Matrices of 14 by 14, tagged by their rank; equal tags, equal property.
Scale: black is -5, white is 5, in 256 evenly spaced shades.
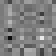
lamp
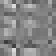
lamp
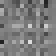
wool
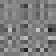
lamp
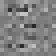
wool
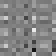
lamp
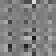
lamp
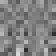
wool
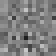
wool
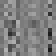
lamp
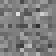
wool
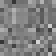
wool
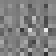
lamp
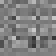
lamp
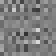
wool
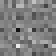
wool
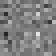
wool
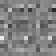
wool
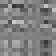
lamp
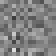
wool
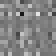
wool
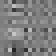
lamp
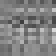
lamp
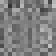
wool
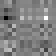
lamp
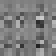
lamp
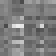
lamp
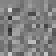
wool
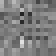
wool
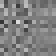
lamp
